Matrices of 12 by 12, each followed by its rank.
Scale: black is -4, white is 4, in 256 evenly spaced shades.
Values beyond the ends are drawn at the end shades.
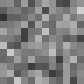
full rank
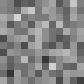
full rank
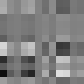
one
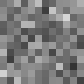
full rank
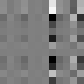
one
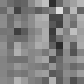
two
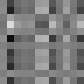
one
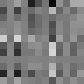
two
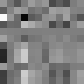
two
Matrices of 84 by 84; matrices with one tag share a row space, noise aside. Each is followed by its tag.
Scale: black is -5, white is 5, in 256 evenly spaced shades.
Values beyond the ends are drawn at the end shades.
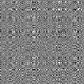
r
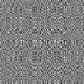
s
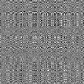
s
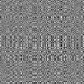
s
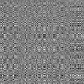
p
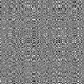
r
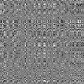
p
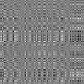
p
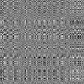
p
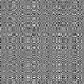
r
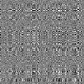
r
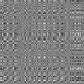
p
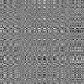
p
